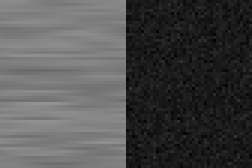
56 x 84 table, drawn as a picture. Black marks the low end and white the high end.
The table splits into one row of 2 panels. Panel 1,1: middling, streaked across, faint in contrast. Panel 1,2: very low, fine-grained, faint in contrast.
